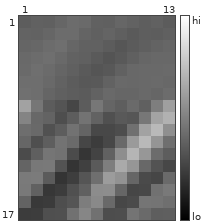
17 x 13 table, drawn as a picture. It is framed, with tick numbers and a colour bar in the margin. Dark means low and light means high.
The top part is calmer, up to a seam about 40% of the way down. The top right is the calmest part. Streaks slant up to the right. The halves do not mirror each other.
